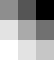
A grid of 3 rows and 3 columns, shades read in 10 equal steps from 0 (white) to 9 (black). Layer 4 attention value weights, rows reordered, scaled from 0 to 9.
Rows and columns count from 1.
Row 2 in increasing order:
1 3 5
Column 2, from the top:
6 3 1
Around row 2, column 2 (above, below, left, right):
6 1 1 5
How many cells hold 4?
1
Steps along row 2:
up up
